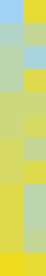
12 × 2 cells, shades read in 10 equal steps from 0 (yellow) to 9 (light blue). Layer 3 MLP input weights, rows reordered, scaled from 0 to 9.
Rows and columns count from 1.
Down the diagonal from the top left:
9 5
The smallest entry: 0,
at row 12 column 1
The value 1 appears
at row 1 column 2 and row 12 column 2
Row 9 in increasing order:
2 6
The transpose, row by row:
9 7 6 6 4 4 3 3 2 2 2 0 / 1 5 8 2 4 3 5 2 6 6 5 1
